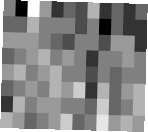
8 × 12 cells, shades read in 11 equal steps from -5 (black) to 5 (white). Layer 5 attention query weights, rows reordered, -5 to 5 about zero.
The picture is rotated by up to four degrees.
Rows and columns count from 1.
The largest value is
5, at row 1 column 3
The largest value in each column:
2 2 5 2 2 3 3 2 4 1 2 2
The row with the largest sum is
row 8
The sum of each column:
-2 0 9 5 2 2 -2 -7 -1 -3 -1 -2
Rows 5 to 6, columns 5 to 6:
2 0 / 2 1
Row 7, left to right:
-3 2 0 1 1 0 0 -1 3 -1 0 2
